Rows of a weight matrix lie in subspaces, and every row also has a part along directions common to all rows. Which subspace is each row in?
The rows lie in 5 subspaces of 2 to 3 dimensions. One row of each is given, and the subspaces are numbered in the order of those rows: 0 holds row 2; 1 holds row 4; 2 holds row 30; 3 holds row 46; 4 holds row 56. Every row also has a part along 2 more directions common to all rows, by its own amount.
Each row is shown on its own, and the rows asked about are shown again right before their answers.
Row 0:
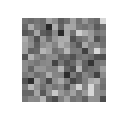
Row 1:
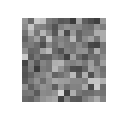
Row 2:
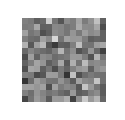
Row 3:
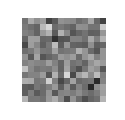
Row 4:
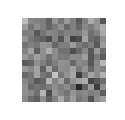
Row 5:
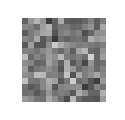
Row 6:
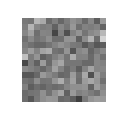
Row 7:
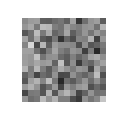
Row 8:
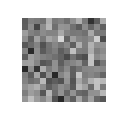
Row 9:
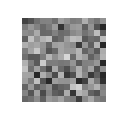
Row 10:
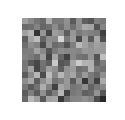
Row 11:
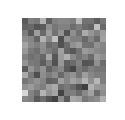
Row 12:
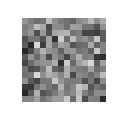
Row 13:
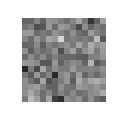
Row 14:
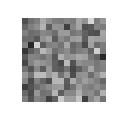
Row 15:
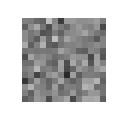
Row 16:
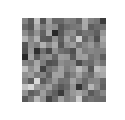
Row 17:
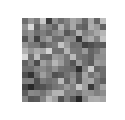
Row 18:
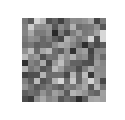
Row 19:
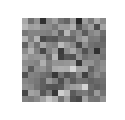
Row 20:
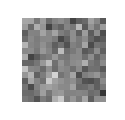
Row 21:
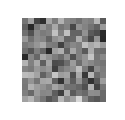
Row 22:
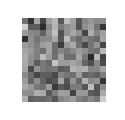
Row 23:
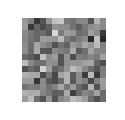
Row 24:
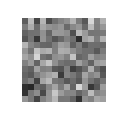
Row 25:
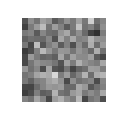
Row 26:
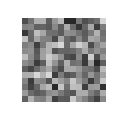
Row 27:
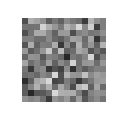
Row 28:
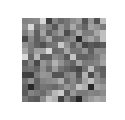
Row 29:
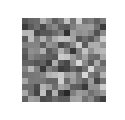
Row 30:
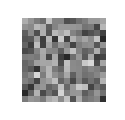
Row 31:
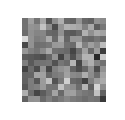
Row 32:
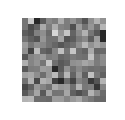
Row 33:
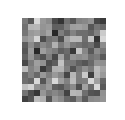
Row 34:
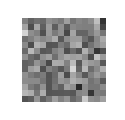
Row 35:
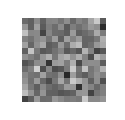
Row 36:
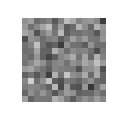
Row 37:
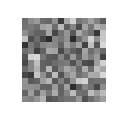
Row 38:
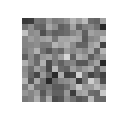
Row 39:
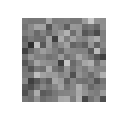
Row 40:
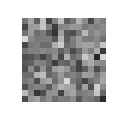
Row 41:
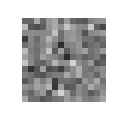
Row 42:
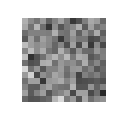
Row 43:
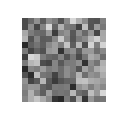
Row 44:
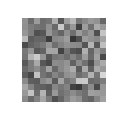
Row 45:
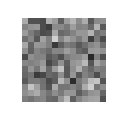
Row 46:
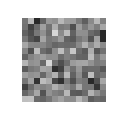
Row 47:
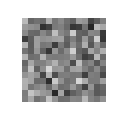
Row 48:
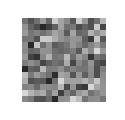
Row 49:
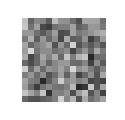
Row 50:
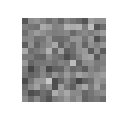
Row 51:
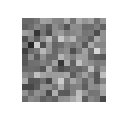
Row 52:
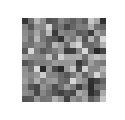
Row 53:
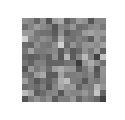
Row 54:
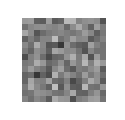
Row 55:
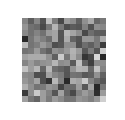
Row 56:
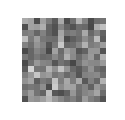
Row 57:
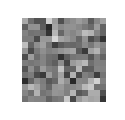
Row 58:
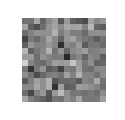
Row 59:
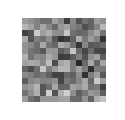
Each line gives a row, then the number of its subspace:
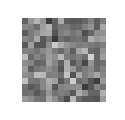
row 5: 0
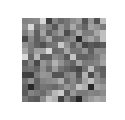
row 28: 3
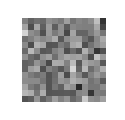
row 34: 0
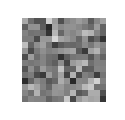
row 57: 0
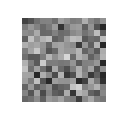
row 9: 1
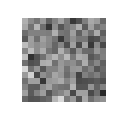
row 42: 1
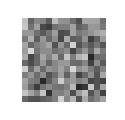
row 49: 1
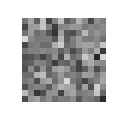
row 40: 4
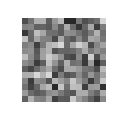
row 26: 0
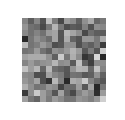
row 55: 4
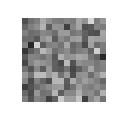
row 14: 2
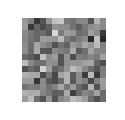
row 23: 3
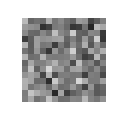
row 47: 4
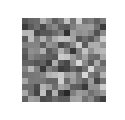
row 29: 2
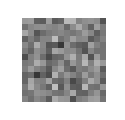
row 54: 0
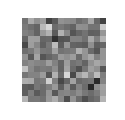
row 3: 0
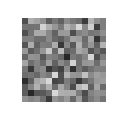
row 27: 4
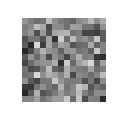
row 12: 2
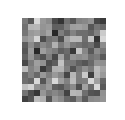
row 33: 3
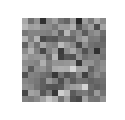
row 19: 2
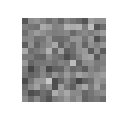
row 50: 4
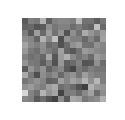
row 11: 2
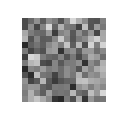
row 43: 1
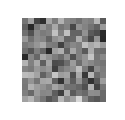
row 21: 3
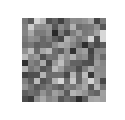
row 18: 3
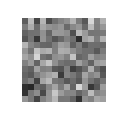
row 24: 3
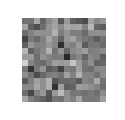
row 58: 4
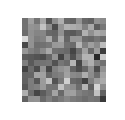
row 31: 4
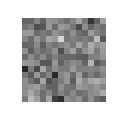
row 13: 1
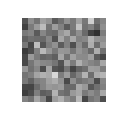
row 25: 2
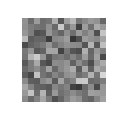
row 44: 1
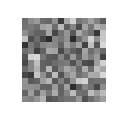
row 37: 1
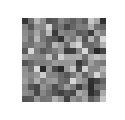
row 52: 0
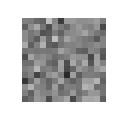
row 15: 0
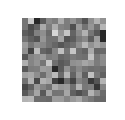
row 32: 3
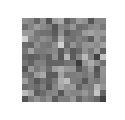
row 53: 4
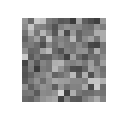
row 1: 3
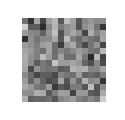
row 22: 4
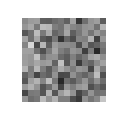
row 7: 2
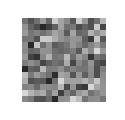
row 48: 2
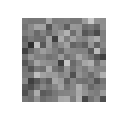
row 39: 2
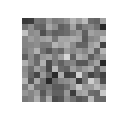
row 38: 1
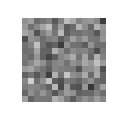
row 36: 0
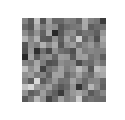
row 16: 3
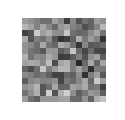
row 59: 2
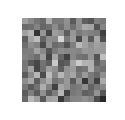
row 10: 2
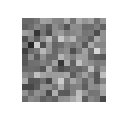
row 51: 2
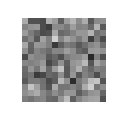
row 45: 0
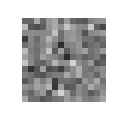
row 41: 4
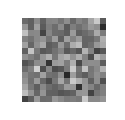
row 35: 0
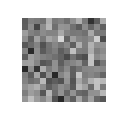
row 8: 1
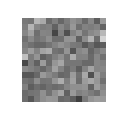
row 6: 3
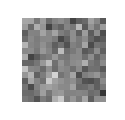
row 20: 1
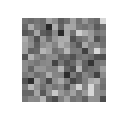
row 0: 0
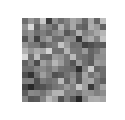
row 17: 3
